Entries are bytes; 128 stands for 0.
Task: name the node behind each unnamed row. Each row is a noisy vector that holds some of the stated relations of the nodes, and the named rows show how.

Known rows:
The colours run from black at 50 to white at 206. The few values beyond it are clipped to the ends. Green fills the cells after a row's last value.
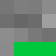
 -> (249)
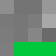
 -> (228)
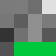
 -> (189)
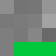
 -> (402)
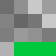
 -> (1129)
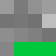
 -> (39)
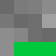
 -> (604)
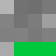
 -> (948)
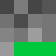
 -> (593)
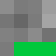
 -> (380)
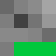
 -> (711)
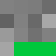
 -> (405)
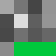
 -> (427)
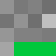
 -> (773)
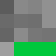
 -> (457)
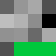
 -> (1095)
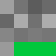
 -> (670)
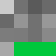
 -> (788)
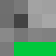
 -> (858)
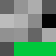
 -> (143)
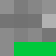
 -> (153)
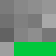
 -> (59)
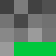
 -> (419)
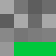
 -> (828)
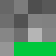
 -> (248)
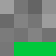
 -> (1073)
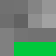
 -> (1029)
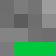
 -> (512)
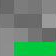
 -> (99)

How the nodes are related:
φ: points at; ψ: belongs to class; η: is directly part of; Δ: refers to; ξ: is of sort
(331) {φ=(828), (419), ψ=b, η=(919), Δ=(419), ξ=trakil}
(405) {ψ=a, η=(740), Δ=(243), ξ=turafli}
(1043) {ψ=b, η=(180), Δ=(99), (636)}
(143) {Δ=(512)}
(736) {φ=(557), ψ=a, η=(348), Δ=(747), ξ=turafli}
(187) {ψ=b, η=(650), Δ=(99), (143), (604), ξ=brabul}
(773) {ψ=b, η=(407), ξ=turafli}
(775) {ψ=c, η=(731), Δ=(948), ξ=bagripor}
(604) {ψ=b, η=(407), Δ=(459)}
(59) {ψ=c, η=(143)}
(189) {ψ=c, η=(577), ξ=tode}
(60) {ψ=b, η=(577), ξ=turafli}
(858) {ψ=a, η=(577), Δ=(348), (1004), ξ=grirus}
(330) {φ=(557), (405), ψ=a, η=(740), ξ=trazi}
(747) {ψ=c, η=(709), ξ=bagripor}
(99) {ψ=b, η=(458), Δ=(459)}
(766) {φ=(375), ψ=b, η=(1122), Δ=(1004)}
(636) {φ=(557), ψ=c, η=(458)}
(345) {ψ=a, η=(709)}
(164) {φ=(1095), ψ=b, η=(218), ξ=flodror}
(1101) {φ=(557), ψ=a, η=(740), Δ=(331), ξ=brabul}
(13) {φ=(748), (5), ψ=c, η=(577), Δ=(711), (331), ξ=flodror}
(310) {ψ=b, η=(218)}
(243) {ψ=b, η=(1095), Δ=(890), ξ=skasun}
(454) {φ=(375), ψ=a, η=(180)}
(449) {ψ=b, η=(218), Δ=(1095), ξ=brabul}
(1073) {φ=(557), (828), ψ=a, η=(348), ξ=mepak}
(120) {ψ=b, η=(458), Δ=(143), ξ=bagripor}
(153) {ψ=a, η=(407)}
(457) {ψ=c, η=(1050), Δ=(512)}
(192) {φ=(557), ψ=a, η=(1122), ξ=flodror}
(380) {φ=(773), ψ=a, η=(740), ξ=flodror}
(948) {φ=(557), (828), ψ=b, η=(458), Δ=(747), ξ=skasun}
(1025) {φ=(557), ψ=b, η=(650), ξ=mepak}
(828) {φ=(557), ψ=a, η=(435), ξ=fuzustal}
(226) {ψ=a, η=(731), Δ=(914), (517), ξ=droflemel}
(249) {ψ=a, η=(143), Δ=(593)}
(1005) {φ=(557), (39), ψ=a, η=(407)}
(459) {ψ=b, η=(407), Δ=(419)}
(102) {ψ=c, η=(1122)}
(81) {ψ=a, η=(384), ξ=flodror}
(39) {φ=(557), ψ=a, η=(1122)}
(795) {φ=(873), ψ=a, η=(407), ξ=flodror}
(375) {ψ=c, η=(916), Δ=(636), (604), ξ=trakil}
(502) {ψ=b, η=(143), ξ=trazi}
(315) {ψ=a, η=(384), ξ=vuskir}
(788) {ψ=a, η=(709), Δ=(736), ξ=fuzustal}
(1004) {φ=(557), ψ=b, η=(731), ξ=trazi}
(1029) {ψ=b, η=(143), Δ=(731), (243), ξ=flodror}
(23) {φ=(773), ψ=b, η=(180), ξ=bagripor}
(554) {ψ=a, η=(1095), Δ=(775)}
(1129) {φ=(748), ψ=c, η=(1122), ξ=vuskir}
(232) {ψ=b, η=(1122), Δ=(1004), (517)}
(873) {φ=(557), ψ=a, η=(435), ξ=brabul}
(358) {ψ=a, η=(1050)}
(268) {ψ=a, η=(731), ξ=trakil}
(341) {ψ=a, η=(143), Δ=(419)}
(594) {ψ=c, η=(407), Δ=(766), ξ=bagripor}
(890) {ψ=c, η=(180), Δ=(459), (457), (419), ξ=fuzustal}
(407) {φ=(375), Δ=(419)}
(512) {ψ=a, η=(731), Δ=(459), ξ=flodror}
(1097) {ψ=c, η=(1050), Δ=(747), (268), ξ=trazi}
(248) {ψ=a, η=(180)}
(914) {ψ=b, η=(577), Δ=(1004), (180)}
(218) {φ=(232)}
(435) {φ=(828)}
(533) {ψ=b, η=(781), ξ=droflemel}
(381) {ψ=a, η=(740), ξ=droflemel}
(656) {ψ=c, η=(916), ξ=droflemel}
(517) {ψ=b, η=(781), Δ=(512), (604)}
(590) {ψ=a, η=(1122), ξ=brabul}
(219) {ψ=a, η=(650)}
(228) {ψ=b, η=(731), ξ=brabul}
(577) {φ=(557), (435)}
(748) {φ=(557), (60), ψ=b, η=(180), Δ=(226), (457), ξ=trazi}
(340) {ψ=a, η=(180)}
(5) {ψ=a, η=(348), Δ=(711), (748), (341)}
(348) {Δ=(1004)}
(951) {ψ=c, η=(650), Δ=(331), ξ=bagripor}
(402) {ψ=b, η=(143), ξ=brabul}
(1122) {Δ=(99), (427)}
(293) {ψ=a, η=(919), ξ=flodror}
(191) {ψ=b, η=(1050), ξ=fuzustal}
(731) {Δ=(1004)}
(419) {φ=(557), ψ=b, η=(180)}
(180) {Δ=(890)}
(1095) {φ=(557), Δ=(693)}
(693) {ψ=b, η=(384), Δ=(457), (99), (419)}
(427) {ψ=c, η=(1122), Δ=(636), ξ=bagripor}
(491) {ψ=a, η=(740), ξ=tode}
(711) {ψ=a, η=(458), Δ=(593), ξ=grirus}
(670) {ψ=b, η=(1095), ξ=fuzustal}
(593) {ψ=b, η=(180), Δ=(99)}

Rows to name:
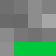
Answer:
(914)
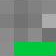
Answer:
(310)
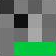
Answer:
(748)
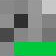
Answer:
(1097)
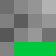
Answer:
(656)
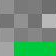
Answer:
(60)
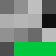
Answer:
(348)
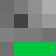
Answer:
(226)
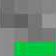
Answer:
(5)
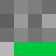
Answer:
(375)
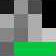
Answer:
(180)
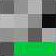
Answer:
(407)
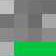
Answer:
(268)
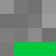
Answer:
(873)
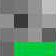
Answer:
(502)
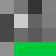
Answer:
(951)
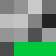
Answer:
(1122)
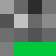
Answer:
(120)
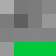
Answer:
(554)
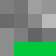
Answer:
(232)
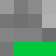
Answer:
(192)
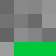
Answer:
(636)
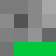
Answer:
(533)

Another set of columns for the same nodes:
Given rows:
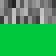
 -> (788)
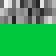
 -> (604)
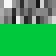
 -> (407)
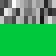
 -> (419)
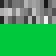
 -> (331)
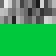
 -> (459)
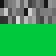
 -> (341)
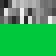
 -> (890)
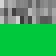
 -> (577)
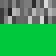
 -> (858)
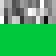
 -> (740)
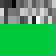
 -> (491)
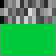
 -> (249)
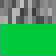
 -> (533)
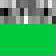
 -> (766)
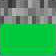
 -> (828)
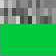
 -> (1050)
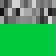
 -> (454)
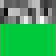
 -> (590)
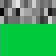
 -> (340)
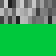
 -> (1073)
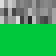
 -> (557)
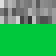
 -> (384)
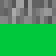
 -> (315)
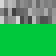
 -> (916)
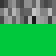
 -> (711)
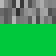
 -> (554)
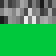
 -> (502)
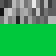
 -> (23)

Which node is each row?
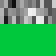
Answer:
(330)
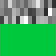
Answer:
(427)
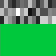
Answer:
(773)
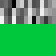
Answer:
(381)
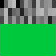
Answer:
(13)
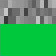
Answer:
(457)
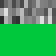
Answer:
(187)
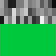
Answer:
(736)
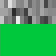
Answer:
(1095)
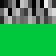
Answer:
(1029)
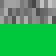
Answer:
(517)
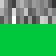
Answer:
(747)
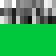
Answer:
(731)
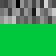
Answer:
(164)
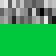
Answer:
(1004)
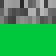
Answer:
(5)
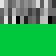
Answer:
(775)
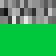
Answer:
(1129)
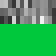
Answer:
(1097)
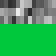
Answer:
(243)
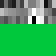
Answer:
(1101)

